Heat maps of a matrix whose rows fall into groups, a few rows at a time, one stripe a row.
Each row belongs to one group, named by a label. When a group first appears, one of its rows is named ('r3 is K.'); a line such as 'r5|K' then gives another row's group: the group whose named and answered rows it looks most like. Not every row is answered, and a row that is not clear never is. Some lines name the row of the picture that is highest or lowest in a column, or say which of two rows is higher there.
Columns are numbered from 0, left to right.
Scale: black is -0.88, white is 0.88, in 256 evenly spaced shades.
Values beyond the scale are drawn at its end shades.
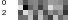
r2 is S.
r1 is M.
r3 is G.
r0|M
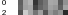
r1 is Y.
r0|Y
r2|S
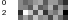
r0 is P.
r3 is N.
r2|S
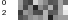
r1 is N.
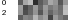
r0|Y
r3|N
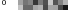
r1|P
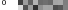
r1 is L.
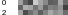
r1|S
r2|M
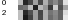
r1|G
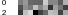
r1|N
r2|Y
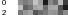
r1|P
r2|Y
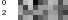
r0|Y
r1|L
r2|P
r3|Y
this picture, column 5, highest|1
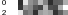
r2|L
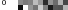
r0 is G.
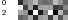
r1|L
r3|G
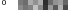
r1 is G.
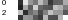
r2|M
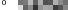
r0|G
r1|L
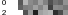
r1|N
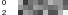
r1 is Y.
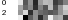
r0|L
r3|M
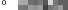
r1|G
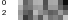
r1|P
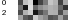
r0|Y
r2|Y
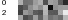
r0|P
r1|N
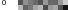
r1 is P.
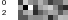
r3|N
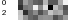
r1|N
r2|M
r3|L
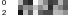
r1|N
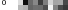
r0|M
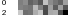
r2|P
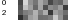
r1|S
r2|N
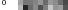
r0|P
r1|M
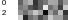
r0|Y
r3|M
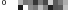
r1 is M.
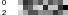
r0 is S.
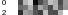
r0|Y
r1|G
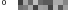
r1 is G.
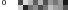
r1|M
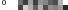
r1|S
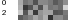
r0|L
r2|L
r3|N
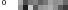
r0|M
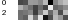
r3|G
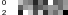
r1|Y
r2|S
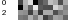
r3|G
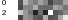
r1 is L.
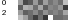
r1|S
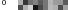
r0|M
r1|Y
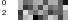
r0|P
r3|Y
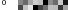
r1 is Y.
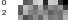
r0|P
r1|S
